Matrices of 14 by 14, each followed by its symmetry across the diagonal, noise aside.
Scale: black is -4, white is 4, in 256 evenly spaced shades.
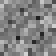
symmetric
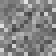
symmetric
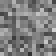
antisymmetric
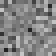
symmetric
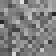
antisymmetric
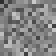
symmetric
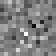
antisymmetric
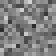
antisymmetric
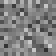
antisymmetric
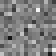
antisymmetric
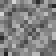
symmetric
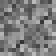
symmetric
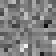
antisymmetric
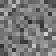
symmetric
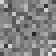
symmetric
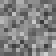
symmetric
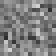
antisymmetric
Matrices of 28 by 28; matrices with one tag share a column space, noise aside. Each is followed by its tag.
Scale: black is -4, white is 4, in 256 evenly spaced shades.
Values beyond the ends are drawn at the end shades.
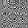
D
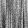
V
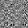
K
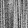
V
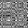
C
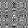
C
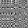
D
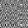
K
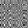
K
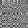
D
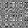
C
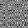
K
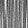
V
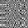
K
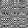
D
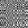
K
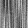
V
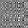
C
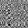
K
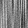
V
